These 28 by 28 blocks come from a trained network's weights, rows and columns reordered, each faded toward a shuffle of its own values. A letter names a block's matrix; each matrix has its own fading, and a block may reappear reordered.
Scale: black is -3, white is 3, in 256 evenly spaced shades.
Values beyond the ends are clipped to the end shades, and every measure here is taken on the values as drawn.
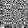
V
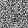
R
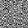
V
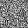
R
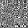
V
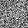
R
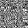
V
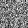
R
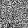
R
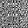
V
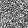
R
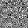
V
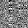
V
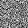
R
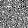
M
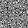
M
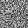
R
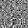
V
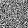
R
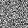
R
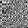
V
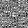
V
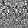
V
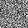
R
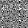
V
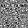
V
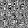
V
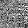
V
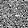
M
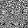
V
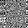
V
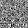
M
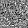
M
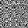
V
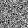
R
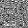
V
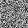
R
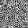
V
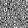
V
